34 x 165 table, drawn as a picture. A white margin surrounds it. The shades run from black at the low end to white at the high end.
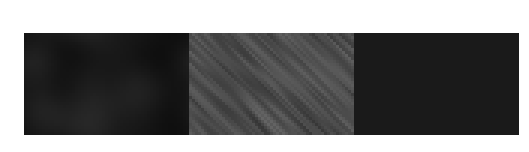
The table splits into one row of 3 panels. Panel 1,1: very low, smooth, faint in contrast. Panel 1,2: low, slanting down to the right, faint in contrast. Panel 1,3: very low, flat.
